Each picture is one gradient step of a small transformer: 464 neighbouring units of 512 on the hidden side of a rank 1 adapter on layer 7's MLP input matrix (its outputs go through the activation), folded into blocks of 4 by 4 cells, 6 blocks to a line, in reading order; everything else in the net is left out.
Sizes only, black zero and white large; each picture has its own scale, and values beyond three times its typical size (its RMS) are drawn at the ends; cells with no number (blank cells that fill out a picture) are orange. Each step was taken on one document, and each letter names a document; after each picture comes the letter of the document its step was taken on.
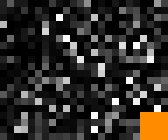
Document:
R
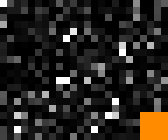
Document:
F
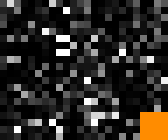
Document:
F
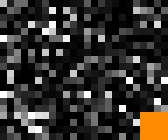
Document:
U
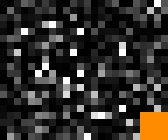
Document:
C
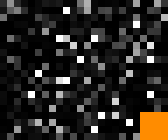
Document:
F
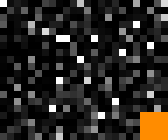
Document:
F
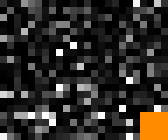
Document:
C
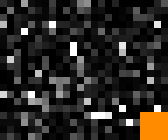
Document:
C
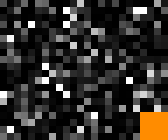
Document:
U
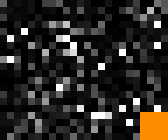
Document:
C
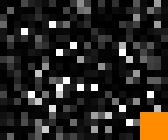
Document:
C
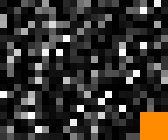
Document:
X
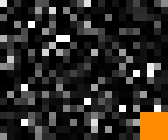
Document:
U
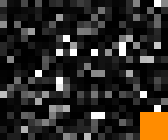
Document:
R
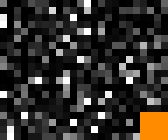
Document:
X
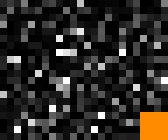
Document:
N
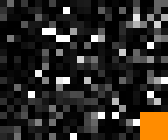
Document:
N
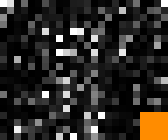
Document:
N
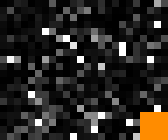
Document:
R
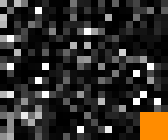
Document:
U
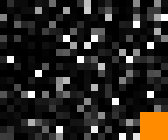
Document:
N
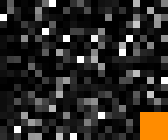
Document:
N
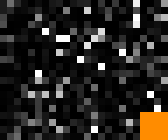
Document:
N
